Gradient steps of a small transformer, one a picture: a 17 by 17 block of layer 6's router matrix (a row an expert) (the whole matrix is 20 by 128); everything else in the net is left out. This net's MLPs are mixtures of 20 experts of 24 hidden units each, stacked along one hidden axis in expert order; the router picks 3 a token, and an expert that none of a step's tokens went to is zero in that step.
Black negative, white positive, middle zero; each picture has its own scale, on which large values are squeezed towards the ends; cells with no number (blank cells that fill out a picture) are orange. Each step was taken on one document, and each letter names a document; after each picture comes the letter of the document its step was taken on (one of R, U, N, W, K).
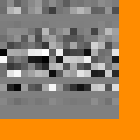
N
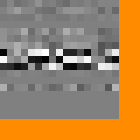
N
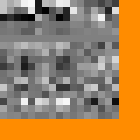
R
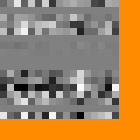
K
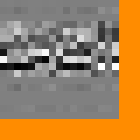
N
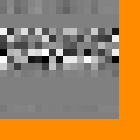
N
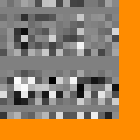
K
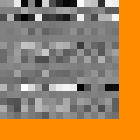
R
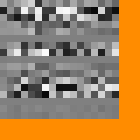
R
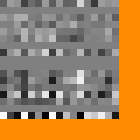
K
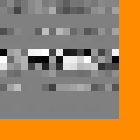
N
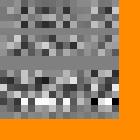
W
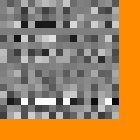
W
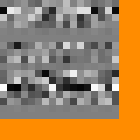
W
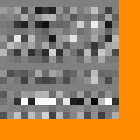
W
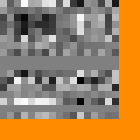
K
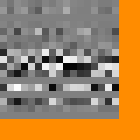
N
